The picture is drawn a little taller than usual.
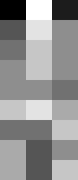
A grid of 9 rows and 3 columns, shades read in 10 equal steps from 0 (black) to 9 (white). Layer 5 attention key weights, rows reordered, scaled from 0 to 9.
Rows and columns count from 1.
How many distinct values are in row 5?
2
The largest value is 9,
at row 1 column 2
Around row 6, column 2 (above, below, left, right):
5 4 7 6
